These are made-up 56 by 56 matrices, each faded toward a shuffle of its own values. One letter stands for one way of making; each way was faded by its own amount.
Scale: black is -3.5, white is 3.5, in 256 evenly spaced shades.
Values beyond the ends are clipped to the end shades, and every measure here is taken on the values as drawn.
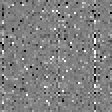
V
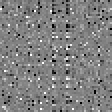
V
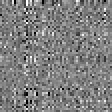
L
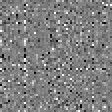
V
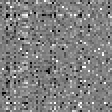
V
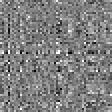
L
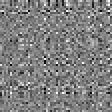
L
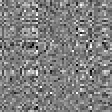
L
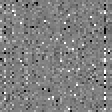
V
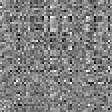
L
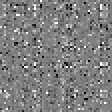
V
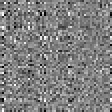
L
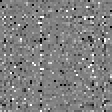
V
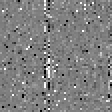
V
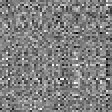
L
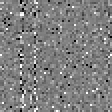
V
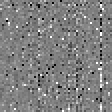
V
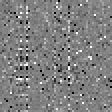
V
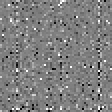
V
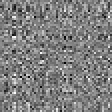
L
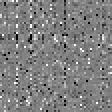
V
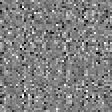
V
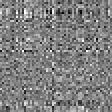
L
